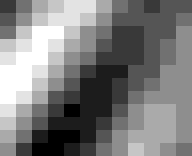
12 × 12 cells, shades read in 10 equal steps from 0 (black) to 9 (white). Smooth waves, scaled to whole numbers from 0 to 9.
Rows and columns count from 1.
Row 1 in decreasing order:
8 8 7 6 6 4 4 3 3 3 2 2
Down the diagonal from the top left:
2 5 9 8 5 2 1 2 5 6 6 4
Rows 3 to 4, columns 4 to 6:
9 7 5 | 8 6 5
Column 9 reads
3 3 2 2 2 3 3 4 5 5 6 7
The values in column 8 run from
1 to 5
